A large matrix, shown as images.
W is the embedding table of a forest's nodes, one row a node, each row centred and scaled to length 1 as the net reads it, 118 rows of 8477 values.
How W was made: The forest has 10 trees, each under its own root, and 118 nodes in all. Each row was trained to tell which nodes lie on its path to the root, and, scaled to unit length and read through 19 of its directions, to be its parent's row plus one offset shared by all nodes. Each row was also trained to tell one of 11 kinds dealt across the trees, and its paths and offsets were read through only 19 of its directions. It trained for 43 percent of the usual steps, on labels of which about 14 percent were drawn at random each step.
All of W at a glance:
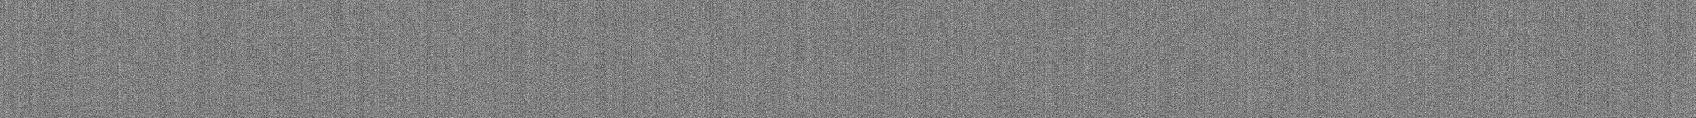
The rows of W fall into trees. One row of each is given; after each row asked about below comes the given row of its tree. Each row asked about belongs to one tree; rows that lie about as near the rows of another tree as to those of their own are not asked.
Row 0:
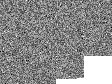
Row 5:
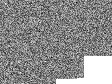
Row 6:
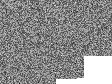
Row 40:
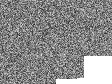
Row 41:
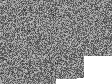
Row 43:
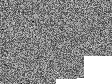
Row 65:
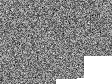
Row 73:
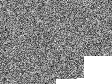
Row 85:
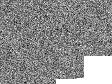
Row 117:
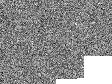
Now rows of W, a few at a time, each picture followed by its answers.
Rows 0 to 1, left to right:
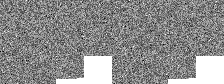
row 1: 85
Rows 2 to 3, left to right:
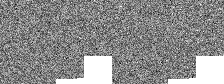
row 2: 5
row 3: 6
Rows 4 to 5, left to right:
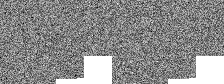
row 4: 6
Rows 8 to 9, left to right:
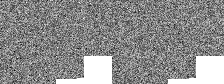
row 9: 85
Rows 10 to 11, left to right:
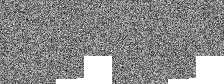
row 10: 43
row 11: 6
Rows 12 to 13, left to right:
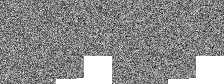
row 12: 117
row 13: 43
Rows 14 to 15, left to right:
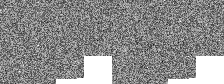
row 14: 117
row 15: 6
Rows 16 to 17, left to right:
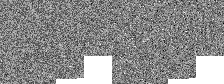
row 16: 43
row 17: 117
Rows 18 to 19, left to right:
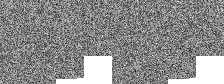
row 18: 41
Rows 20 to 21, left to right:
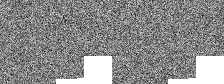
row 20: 0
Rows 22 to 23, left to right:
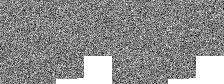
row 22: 41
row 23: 6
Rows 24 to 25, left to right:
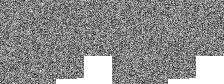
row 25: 41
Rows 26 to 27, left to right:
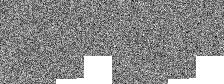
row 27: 6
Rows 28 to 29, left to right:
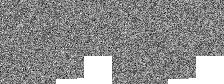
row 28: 40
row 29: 73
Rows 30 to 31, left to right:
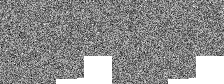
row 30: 0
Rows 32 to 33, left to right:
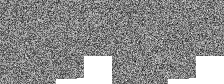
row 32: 5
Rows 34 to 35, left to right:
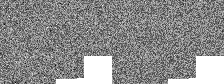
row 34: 85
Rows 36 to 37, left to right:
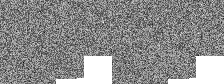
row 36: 41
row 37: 40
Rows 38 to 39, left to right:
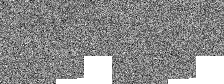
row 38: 65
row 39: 73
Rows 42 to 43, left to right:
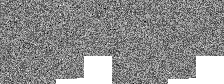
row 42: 85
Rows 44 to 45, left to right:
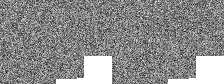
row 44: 117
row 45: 65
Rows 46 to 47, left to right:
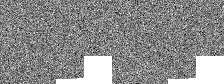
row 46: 85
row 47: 6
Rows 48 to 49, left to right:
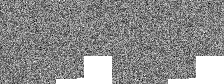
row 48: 85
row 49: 85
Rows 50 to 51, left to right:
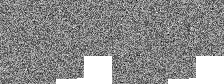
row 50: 6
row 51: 73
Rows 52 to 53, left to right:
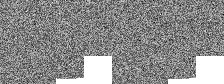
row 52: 6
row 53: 0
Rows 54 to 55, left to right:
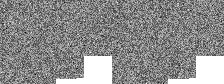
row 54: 43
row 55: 117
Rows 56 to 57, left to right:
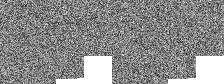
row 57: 85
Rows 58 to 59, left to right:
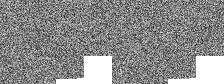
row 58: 6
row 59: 5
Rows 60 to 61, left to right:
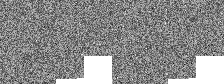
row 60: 43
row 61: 73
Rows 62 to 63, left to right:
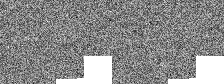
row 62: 41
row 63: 5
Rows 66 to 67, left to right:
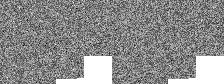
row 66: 0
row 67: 43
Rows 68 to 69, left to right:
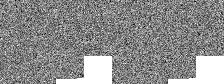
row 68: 0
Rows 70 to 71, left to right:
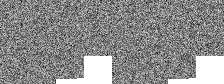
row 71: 0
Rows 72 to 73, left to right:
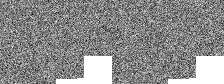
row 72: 5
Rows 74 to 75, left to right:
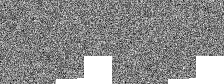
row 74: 117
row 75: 5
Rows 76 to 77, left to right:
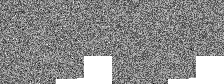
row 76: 0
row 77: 0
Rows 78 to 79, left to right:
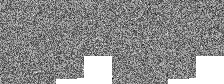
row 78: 73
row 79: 5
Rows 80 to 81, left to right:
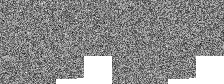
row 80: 43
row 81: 6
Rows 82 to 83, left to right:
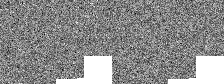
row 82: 5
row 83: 43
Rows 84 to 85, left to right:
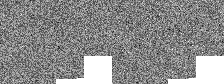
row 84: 65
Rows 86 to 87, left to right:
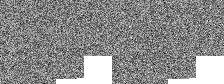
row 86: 43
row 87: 73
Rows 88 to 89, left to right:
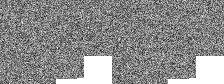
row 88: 0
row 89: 40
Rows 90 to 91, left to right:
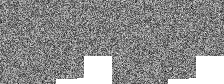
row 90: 5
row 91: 43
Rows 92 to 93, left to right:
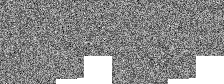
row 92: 0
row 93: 117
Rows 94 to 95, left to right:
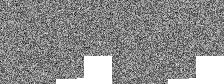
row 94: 43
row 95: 73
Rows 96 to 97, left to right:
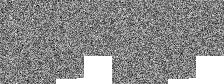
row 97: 43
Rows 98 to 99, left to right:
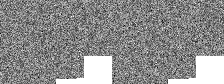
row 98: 73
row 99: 43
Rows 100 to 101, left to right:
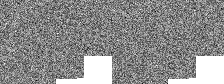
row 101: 73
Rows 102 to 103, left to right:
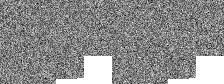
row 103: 117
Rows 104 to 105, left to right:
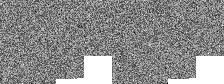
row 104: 117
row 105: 40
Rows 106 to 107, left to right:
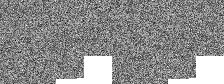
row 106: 5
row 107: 0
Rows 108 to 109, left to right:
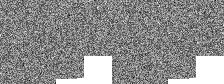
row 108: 73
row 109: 0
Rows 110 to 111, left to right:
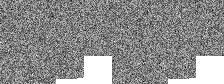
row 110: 117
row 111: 5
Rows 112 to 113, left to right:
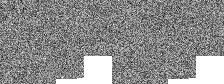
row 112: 5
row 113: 65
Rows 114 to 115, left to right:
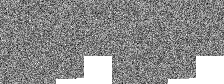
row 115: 5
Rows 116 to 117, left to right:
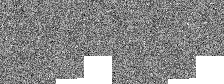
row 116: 0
